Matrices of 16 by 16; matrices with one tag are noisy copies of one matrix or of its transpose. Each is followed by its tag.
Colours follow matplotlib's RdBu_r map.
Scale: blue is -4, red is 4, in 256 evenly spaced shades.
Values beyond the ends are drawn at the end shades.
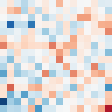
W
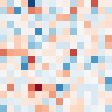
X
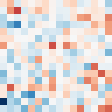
W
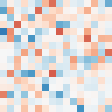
X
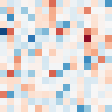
X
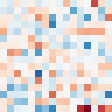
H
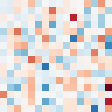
H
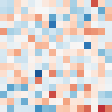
H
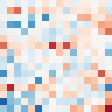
W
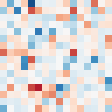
X
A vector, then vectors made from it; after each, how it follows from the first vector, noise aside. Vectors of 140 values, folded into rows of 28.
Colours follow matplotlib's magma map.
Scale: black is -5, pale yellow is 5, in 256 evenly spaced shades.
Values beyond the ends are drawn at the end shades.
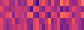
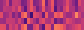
wrapped around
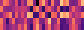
scaled up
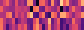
scaled up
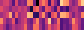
scaled up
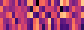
scaled up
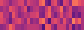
wrapped around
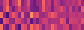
wrapped around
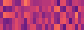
wrapped around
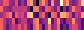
scaled up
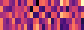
scaled up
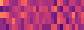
wrapped around
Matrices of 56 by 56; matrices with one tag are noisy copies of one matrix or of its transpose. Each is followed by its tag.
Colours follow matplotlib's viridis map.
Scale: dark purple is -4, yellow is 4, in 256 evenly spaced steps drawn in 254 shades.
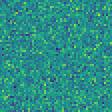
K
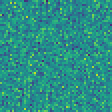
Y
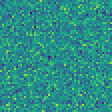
K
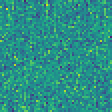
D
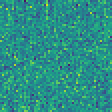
D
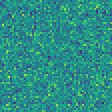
K
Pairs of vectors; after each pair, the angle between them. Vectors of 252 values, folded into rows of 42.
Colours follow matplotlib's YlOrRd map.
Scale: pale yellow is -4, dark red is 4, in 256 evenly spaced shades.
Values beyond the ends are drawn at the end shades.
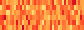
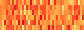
partly opposed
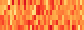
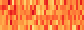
nearly opposite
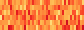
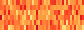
nearly opposite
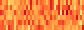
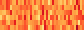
orthogonal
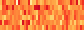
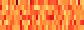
nearly opposite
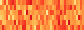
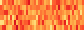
partly aligned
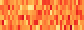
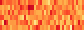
nearly opposite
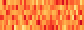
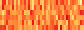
partly aligned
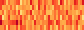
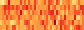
partly opposed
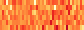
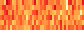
partly opposed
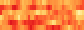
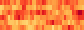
nearly opposite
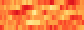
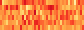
partly opposed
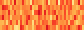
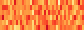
nearly parallel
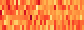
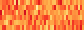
nearly parallel
